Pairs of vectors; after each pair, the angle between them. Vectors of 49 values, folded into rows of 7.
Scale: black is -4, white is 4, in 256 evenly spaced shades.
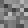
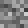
nearly parallel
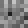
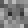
partly aligned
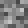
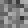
partly aligned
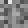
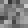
partly opposed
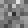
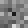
partly aligned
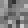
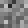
partly aligned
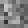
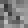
nearly opposite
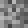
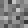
partly aligned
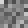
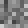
partly aligned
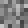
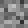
partly aligned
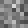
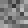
nearly opposite
